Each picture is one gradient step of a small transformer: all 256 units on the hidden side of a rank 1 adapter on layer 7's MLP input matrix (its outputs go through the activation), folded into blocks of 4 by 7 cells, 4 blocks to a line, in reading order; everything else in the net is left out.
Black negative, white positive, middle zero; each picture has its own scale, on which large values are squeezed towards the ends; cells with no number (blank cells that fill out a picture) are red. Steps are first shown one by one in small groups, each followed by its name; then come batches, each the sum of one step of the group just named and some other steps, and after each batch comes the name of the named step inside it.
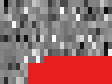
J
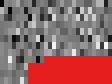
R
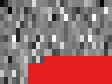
J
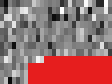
J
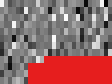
J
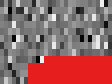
R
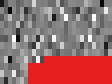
J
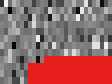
R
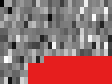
R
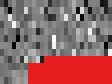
J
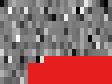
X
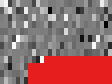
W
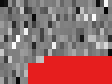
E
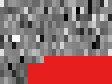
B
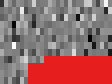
E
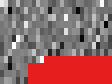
W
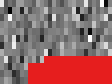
B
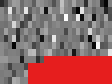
X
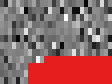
E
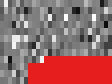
W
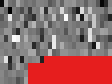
E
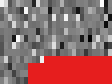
W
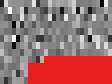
B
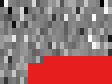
E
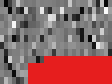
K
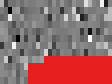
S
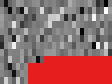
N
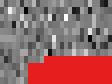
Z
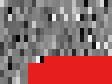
S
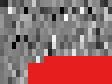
Z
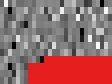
N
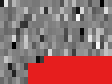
N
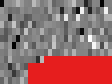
N
